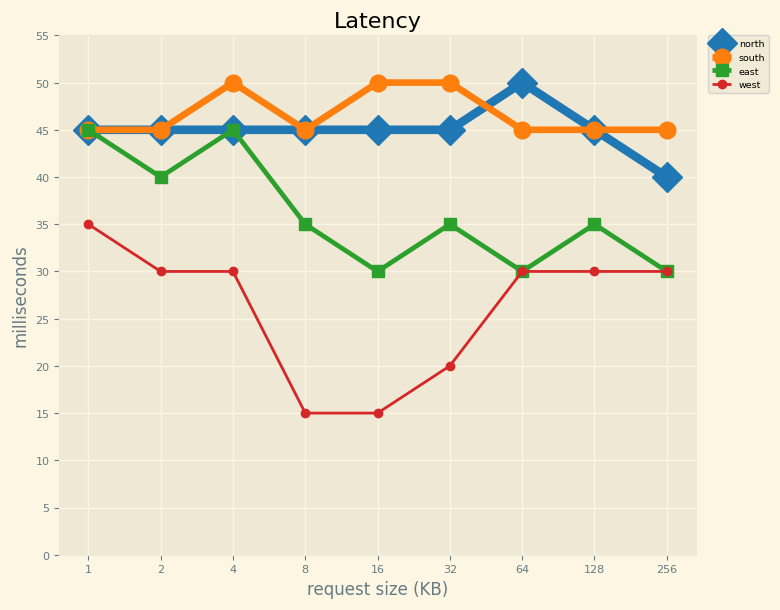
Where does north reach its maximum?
64
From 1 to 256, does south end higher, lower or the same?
the same
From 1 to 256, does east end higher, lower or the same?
lower
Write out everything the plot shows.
Title: Latency
x-axis: request size (KB), ticks 1 2 4 8 16 32 64 128 256
y-axis: milliseconds, ticks 0 5 10 15 20 25 30 35 40 45 50 55
Legend: north, south, east, west
Values:
north: 45 45 45 45 45 45 50 45 40
south: 45 45 50 45 50 50 45 45 45
east: 45 40 45 35 30 35 30 35 30
west: 35 30 30 15 15 20 30 30 30
